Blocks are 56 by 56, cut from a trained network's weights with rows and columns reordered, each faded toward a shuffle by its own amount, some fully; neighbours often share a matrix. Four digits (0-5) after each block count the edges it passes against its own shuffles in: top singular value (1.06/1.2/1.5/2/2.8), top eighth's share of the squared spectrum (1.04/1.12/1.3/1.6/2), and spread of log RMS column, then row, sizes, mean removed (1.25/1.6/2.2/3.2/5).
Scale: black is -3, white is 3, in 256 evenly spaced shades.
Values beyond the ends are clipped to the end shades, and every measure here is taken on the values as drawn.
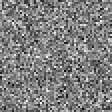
0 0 0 0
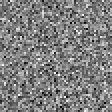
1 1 1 0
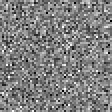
3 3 1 0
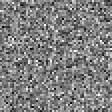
0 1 0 1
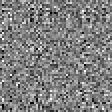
3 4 2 1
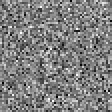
2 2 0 0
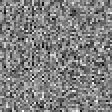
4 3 2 1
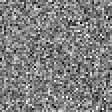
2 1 0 0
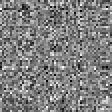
4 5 3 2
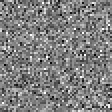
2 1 0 0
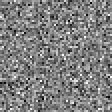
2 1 0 0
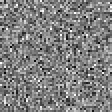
3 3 1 0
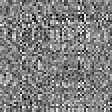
4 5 3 2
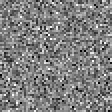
0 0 0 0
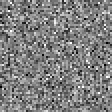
0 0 0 0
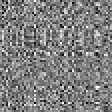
4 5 3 3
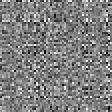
4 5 3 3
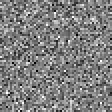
1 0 0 0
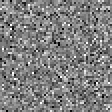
1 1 0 0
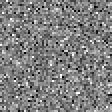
0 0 0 0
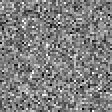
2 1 1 0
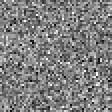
1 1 0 0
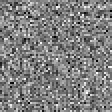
3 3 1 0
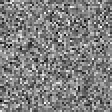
1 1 0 0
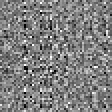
4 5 3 1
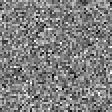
2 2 0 0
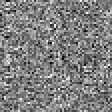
3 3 1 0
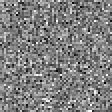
2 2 0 0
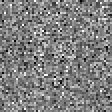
2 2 1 0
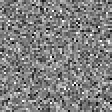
1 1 0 0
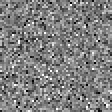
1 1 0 0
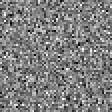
1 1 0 0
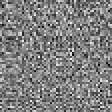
4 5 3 1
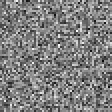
0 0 0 0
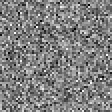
1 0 0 0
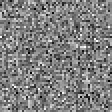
1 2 0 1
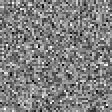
1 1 0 0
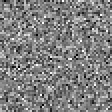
2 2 0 1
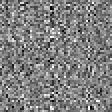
4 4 3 2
